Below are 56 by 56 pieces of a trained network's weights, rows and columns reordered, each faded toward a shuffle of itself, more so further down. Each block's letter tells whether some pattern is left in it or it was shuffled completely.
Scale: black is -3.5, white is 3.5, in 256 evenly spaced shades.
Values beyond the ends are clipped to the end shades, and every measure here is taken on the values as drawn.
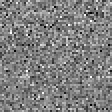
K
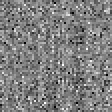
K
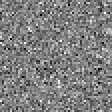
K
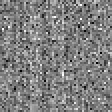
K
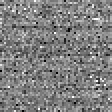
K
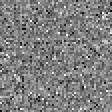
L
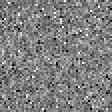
L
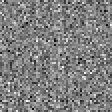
K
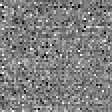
K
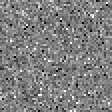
L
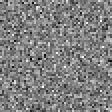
L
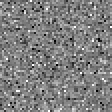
L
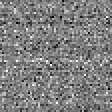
K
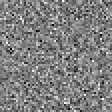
K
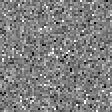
L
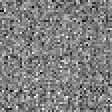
K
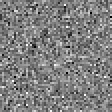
K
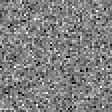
L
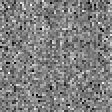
K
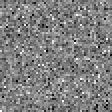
L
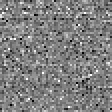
K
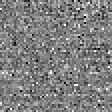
K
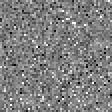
L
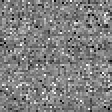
K
